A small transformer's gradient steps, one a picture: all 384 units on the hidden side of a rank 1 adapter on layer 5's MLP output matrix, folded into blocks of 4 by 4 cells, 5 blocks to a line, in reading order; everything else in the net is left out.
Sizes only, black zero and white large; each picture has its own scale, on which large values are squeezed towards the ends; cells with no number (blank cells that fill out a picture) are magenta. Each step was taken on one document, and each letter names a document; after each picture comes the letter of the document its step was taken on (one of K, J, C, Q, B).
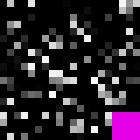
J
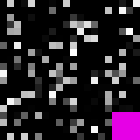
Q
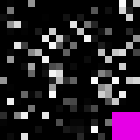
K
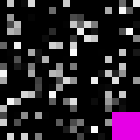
Q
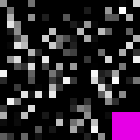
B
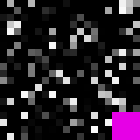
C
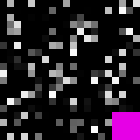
Q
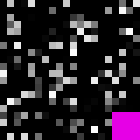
Q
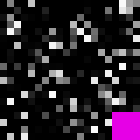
C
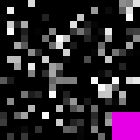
K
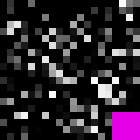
K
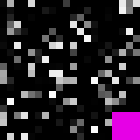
J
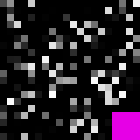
B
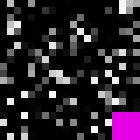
C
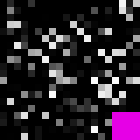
K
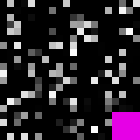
Q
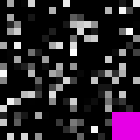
Q
